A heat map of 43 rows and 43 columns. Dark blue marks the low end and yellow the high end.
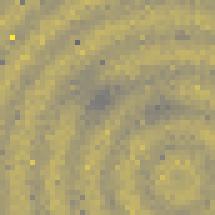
Slope: none. Dips: two. Mirror symmetry: none. Rings: centred on the bottom right. Average level on the scale: 70%.
